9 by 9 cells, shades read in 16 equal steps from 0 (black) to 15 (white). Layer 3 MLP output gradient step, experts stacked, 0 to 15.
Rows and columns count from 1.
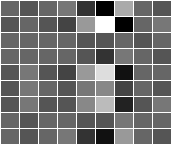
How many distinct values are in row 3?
2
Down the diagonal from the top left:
6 6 6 6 9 8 2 6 5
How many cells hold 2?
1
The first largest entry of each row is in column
7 6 1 7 6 6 6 7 7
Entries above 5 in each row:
5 5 6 6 5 5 4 6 5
